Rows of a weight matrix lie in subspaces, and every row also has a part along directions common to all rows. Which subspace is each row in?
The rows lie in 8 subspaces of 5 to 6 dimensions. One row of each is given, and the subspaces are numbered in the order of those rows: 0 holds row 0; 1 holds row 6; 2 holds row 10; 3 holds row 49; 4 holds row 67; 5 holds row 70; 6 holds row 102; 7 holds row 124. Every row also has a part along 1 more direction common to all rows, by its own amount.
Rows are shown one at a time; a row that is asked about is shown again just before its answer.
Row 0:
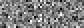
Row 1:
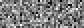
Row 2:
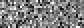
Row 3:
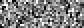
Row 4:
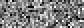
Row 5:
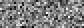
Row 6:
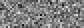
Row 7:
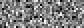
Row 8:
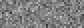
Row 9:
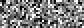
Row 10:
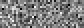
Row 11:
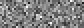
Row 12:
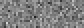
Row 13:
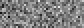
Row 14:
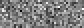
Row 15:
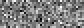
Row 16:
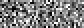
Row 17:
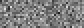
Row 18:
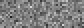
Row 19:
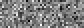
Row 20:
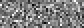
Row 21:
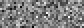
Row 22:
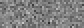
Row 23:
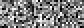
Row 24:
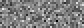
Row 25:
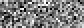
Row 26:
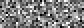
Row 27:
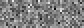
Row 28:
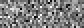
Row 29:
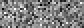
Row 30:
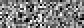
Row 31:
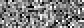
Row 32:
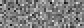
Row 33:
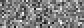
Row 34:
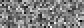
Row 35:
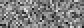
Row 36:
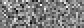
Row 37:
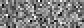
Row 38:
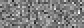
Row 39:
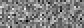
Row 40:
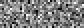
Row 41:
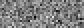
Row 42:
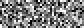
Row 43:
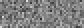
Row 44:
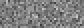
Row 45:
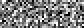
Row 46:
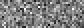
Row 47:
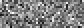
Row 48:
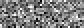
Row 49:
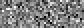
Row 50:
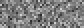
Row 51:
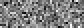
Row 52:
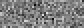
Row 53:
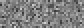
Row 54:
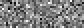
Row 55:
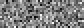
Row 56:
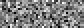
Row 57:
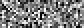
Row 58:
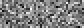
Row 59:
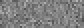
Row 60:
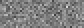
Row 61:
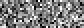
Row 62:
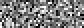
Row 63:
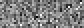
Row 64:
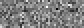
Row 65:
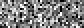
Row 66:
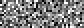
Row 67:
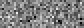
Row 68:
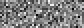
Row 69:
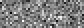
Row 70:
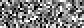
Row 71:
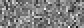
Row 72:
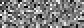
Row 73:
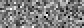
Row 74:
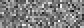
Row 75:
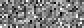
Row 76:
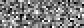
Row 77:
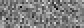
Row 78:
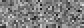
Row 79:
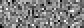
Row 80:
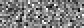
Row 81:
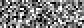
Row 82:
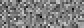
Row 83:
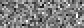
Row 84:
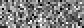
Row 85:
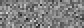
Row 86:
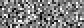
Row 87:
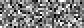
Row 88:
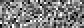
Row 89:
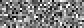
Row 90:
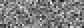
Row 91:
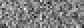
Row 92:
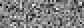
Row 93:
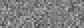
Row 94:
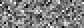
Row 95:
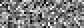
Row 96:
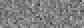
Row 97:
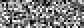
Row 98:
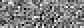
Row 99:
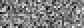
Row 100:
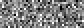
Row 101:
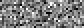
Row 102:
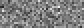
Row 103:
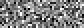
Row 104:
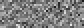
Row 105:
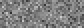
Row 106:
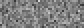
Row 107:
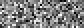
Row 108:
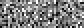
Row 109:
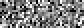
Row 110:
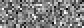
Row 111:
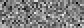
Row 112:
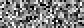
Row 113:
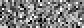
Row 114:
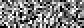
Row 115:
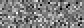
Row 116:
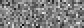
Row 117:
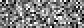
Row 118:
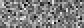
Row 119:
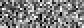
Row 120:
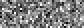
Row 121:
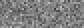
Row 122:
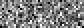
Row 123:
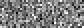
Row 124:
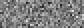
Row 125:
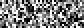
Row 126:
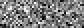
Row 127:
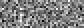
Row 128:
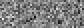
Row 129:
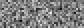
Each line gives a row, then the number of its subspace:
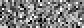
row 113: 6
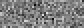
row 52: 6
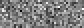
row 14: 6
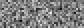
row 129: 2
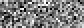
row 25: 0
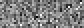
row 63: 3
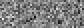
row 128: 4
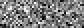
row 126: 1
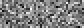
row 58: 6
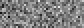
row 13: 6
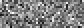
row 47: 6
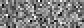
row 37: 5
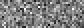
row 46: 0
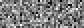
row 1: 3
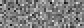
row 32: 1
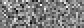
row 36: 1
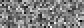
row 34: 0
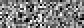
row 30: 7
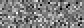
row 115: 1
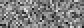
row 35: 1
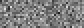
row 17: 6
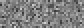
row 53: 2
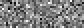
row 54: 0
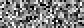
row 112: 4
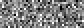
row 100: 7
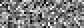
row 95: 0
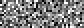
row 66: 1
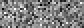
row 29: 0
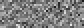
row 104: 6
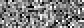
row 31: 4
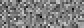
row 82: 0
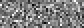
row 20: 2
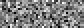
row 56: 5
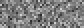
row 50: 0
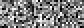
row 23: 5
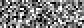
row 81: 2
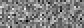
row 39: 6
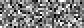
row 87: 1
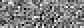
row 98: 5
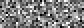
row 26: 4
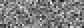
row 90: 1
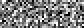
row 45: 2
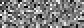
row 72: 0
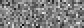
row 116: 7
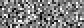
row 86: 1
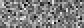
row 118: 7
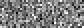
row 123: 6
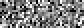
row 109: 3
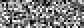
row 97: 0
